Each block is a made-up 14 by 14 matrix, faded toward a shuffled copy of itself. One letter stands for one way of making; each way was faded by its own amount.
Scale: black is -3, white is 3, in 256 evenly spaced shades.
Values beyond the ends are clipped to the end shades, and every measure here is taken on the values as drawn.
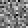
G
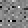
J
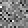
G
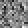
G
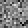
G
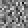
G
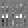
J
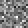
G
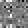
J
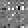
J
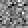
G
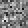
G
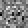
G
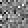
G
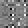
J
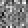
G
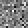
G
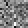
G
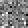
G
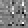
J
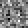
G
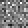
G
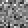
G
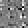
J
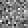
G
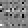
J
